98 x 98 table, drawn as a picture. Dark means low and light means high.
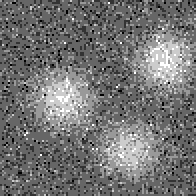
There are three bumps. The halves do not mirror each other. No row or column stands out.
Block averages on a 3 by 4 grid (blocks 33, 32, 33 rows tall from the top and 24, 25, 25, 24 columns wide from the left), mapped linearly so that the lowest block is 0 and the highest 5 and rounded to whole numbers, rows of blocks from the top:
0 0 1 3 | 1 5 1 2 | 0 0 4 1
